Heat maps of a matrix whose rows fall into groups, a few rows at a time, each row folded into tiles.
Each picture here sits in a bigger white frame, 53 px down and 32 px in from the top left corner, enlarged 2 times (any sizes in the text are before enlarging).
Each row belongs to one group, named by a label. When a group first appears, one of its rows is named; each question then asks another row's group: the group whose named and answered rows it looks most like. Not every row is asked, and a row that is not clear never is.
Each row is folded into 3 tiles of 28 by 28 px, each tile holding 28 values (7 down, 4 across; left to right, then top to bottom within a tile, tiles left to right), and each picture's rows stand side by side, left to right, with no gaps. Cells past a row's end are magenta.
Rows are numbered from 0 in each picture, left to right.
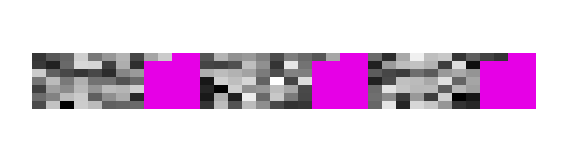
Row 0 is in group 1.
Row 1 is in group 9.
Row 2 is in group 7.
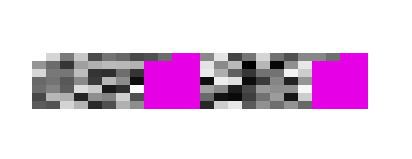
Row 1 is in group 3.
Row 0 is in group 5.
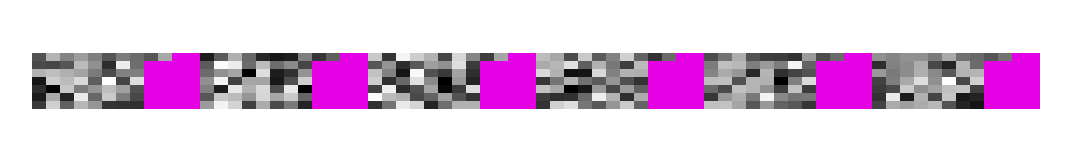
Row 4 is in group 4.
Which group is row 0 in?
9
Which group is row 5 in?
9
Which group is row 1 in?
4
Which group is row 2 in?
5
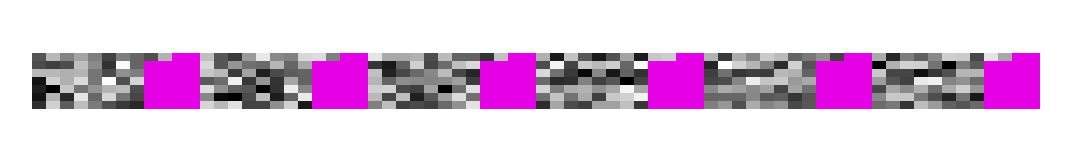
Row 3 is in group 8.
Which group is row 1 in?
3
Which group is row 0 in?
9
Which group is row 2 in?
5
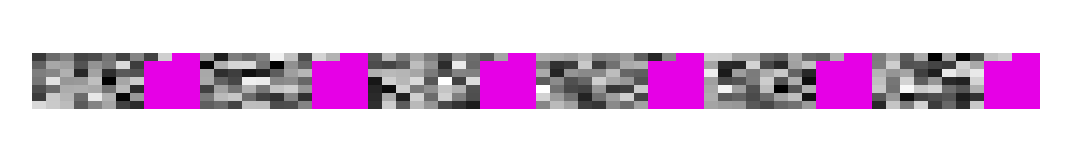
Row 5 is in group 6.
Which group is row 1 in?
1
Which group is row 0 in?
4
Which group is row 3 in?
5
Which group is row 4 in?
5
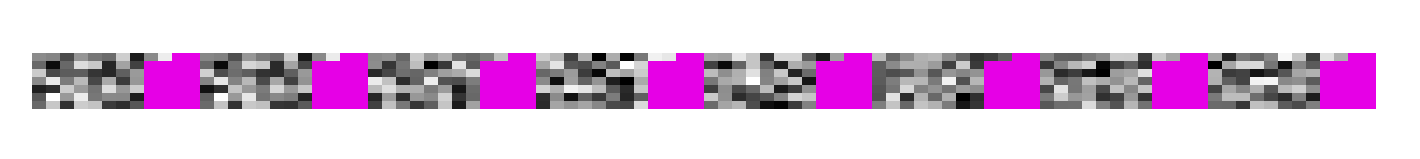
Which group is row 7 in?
1
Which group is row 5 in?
7
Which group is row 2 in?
6
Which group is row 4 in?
5
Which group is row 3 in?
6
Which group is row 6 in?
1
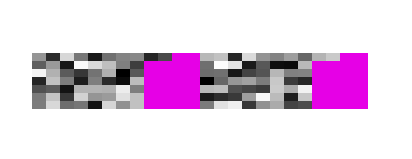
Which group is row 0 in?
8
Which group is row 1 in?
3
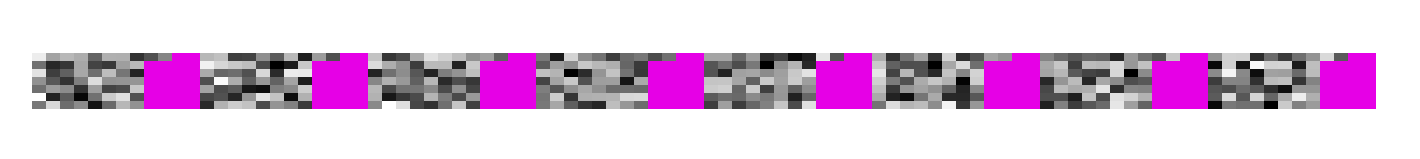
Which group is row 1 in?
3
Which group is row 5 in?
6
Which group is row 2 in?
3
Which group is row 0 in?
5
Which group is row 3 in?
8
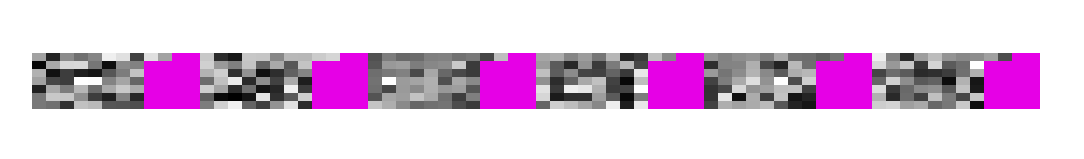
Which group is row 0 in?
1
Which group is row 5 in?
3
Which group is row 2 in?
4
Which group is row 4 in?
9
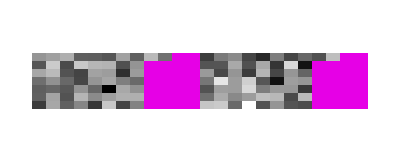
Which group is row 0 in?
8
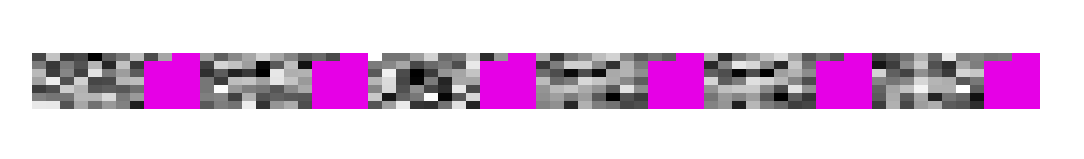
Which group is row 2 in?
3
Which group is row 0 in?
4
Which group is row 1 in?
7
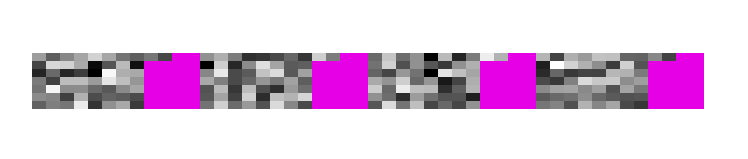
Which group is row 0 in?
7
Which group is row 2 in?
6
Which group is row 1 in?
8
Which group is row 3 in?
7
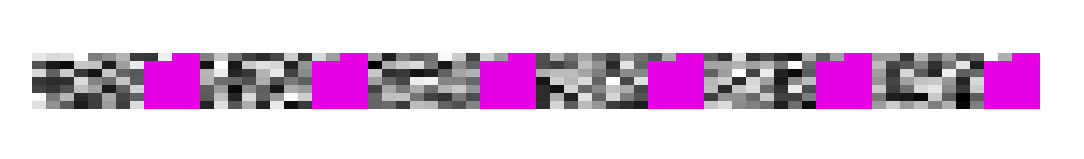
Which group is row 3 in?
9
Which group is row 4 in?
4
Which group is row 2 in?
1
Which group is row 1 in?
8
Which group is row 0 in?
5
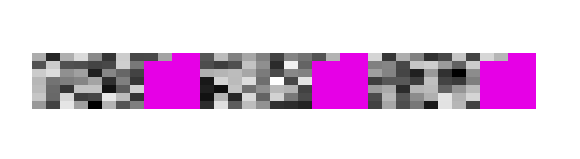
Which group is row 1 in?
9
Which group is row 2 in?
8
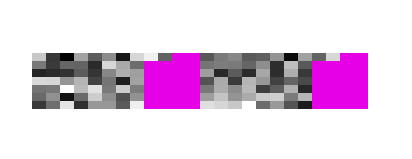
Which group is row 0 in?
6
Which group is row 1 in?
4
